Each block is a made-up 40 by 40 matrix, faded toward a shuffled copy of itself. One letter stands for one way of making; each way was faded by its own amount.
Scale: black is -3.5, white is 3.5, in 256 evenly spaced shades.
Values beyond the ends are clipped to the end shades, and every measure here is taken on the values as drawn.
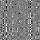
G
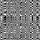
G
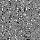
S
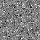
S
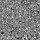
S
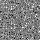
S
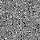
S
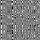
G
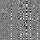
G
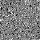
S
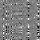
G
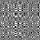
G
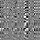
G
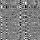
G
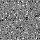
S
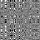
G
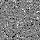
S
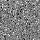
S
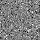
S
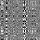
G
